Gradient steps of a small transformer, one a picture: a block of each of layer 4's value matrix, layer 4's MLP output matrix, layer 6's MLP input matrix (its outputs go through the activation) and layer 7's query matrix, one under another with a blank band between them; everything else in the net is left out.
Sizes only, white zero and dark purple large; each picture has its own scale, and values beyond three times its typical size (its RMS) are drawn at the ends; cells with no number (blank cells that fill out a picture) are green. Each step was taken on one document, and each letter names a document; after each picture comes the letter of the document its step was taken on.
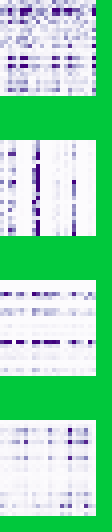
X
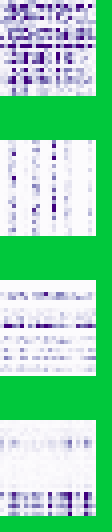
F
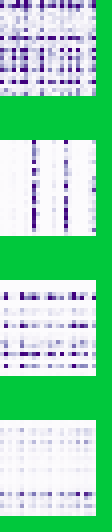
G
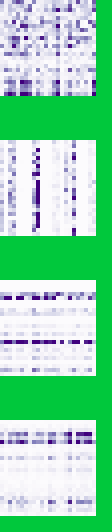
X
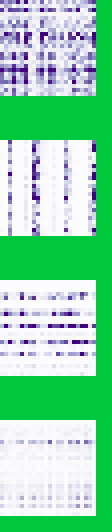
G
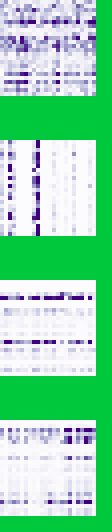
X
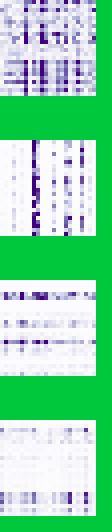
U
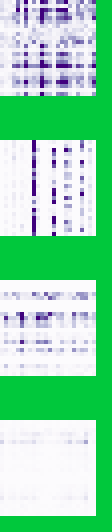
U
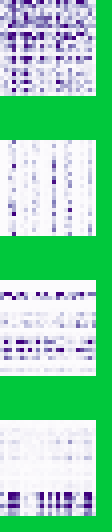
F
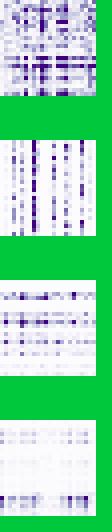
U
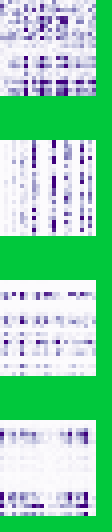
U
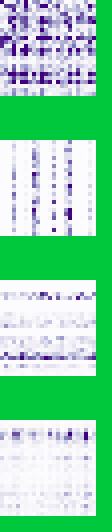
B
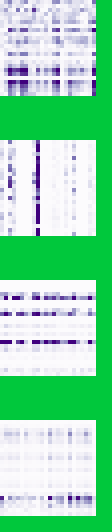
X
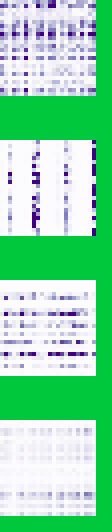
G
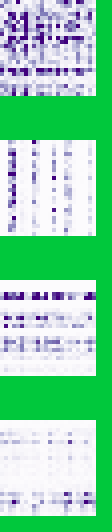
F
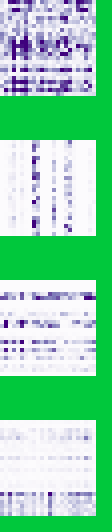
B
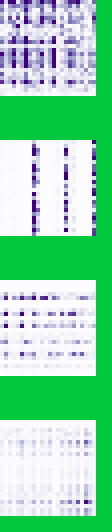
G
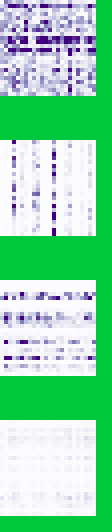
F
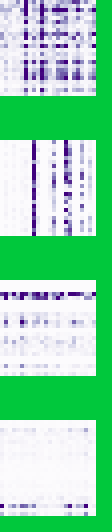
U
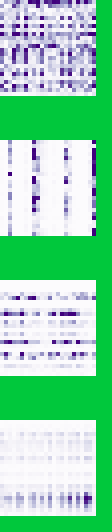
G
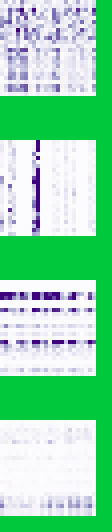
X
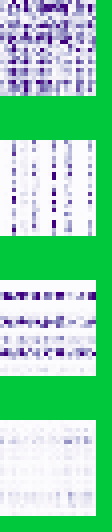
F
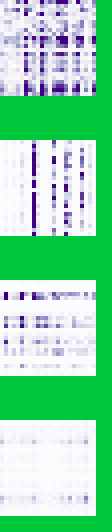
U
